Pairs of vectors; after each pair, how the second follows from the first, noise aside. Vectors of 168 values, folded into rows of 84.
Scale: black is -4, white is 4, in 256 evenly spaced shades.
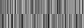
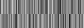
shuffled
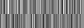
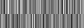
copied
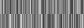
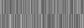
shrunk
